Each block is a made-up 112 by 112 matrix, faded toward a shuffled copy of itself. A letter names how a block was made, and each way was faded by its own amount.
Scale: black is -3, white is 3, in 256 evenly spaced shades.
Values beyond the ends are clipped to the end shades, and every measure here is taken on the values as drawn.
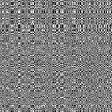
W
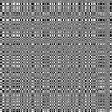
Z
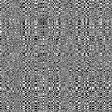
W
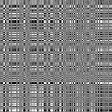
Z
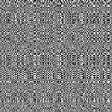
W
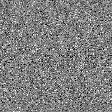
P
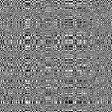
W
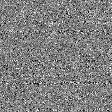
P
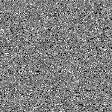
P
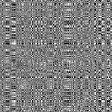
W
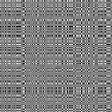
Z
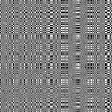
Z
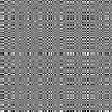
Z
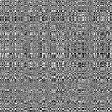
W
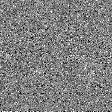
P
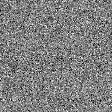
P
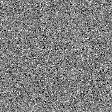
P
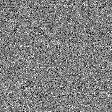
P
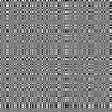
Z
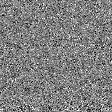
P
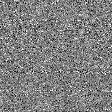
P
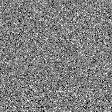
P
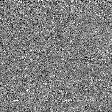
P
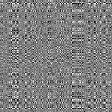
W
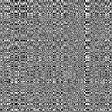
W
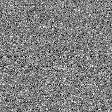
P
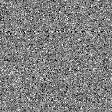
P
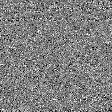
P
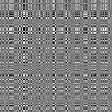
Z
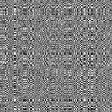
W
